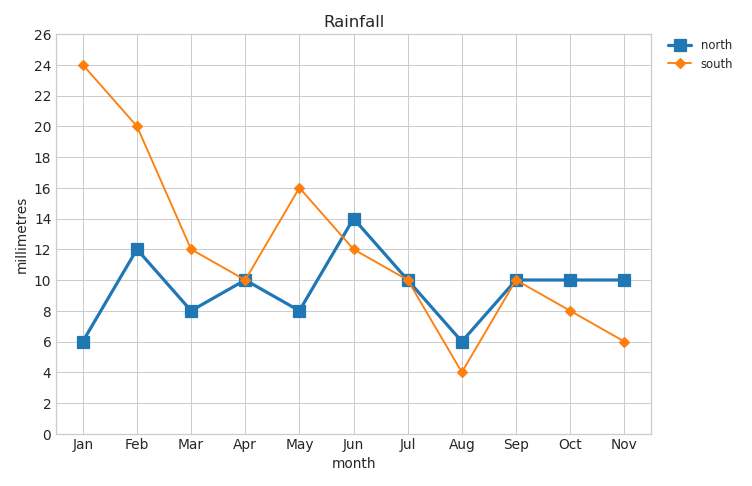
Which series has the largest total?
south
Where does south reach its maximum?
Jan
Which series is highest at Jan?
south
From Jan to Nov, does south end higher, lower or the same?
lower
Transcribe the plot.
Title: Rainfall
x-axis: month, ticks Jan Feb Mar Apr May Jun Jul Aug Sep Oct Nov
y-axis: millimetres, ticks 0 2 4 6 8 10 12 14 16 18 20 22 24 26
Legend: north, south
Values:
north: 6 12 8 10 8 14 10 6 10 10 10
south: 24 20 12 10 16 12 10 4 10 8 6
